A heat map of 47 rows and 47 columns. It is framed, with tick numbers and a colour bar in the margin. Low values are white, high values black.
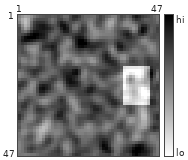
Ninth with the lowest average: middle right. Roughest part: middle right. Grain: blotchy. Stripes: none. Odd patch: lower, in the middle right.
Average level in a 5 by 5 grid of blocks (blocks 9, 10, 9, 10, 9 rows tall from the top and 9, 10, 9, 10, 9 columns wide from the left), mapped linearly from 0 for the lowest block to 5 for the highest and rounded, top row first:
55435
44443
45520
44432
34444
